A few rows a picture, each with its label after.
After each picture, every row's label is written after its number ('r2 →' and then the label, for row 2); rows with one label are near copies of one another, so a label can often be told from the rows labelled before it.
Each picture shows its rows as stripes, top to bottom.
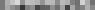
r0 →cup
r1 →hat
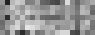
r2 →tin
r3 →cup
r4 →cup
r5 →tin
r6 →cup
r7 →cup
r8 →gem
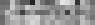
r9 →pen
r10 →cup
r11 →hat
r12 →cup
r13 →cup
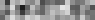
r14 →tin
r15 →gem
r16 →gem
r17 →cup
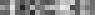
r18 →pen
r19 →gem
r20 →pen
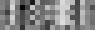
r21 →pen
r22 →gem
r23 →pen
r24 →gem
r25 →pen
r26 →hat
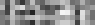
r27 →gem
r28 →tin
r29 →pen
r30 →cup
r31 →pen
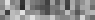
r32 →hat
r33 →hat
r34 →tin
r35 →cup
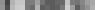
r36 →tin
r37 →tin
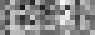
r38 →pen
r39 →hat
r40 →tin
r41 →gem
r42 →pen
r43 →cup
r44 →tin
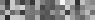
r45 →pen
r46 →tin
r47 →hat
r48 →tin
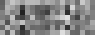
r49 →cup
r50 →hat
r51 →hat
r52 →gem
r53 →tin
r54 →hat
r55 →gem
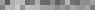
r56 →tin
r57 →cup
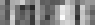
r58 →tin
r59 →pen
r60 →pen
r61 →pen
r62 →pen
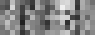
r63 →pen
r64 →pen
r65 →hat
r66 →gem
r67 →hat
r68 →hat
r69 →gem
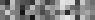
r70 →pen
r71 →gem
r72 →hat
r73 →pen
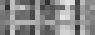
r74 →pen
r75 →tin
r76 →pen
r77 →pen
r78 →cup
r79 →pen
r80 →pen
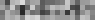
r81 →tin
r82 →gem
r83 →hat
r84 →cup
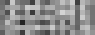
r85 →pen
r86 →cup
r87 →pen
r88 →cup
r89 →hat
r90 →cup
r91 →hat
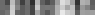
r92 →pen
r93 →pen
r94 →pen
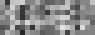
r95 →tin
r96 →gem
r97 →hat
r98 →gem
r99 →cup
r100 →pen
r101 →hat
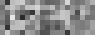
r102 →tin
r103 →cup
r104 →pen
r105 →gem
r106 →tin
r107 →tin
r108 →hat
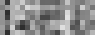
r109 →tin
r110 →cup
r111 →tin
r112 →tin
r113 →gem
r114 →gem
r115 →tin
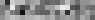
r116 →tin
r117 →gem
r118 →hat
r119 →cup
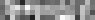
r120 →hat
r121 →cup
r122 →cup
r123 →pen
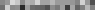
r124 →cup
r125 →hat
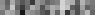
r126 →pen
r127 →gem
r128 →hat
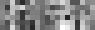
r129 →gem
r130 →tin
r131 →gem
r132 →hat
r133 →pen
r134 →pen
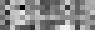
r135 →tin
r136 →hat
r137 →tin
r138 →cup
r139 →tin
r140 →pen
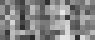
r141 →hat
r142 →gem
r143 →gem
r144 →hat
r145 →gem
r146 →gem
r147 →tin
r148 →pen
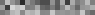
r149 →hat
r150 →tin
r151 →cup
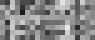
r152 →pen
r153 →gem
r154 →hat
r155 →cup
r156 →tin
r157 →gem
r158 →tin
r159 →pen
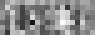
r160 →cup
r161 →hat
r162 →gem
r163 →gem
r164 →pen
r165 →gem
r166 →tin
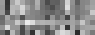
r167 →tin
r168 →tin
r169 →tin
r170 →hat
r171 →cup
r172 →hat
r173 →pen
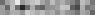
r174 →cup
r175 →gem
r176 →cup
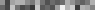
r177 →tin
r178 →pen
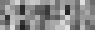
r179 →cup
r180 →hat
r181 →hat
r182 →tin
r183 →gem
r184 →gem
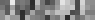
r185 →pen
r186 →pen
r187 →gem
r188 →hat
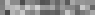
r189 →hat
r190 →cup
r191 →tin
